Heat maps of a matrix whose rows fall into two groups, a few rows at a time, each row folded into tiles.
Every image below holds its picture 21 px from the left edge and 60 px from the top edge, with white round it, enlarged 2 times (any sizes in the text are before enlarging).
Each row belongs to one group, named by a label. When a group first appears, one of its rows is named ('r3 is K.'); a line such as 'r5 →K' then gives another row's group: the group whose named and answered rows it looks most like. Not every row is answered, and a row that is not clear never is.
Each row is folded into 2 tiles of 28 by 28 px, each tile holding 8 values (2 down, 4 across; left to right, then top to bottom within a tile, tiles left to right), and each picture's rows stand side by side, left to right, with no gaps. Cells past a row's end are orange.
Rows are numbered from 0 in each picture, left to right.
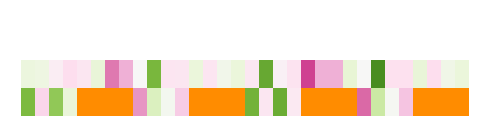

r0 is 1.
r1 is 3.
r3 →3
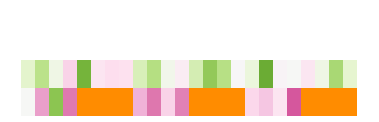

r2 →3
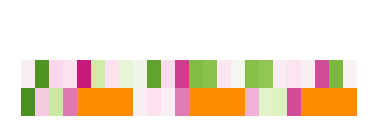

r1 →3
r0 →1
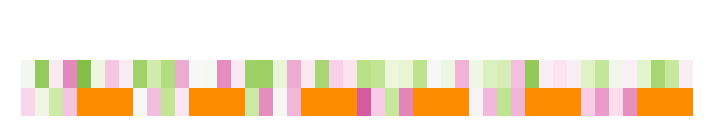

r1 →1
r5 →3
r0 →3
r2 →1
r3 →3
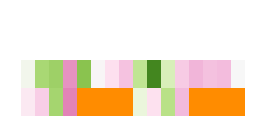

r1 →1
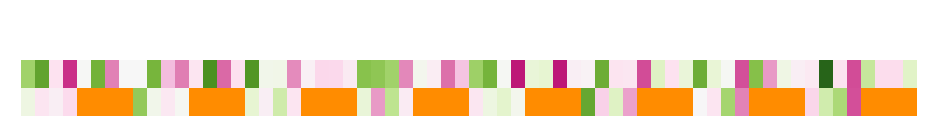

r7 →3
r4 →1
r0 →1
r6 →3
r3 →1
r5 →1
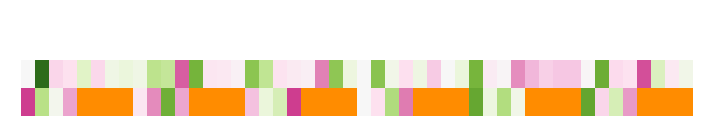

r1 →3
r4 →1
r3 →3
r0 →3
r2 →3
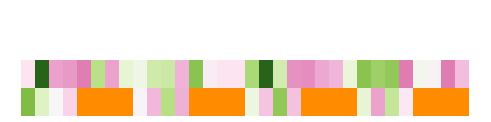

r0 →1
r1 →3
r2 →1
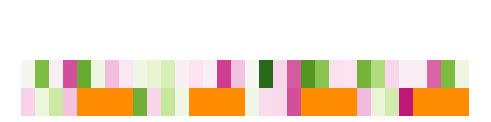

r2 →3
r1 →1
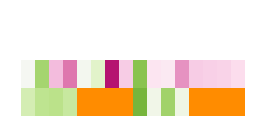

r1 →1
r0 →1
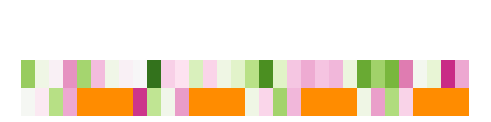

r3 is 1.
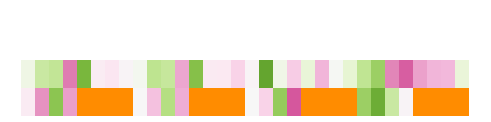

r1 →3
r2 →3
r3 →1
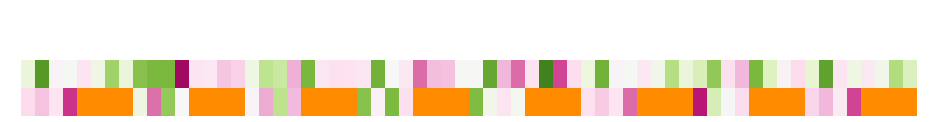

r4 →1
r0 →3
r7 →3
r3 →1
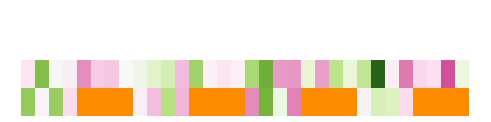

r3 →1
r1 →3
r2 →3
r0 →1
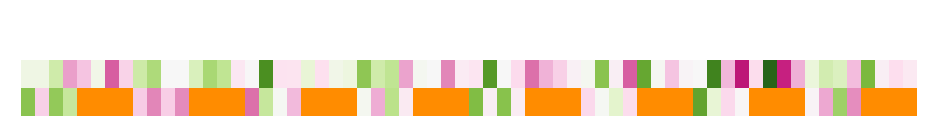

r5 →3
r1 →3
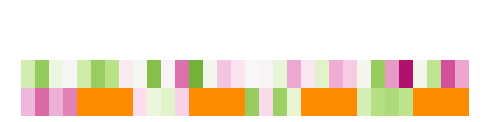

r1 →3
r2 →1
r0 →3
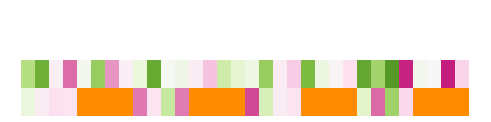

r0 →1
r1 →3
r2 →3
